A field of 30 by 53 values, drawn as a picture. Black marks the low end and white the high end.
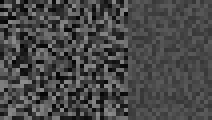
Mirror symmetry: none. Average level on the scale: 30%. Seam: vertical, 60% of the way across, the right part calmer. Slope: none. Stripes: none. Grain: fine.
